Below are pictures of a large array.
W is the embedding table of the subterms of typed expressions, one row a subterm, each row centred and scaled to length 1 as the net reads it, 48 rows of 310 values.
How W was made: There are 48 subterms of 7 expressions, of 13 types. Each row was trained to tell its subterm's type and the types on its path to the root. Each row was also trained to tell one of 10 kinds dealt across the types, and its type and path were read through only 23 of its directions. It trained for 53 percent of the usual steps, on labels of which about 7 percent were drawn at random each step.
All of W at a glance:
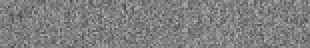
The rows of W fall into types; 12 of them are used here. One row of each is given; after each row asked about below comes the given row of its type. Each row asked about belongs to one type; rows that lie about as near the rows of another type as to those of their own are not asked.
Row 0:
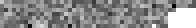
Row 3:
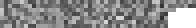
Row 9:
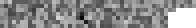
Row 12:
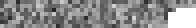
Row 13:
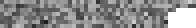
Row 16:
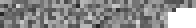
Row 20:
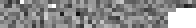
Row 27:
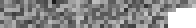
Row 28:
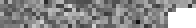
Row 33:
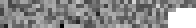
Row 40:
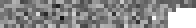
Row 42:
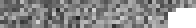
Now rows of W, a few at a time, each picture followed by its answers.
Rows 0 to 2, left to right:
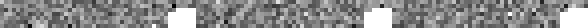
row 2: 9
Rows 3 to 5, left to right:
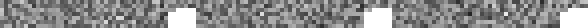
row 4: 3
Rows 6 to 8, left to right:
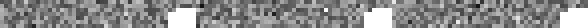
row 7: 28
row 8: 40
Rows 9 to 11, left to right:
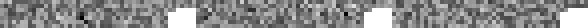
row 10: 12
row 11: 20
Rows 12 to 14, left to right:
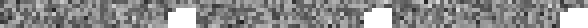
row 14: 28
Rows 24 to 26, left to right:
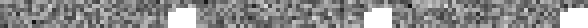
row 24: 33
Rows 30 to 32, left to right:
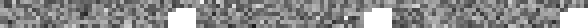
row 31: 3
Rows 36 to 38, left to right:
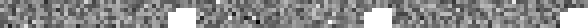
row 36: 28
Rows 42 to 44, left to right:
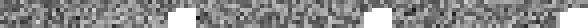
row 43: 3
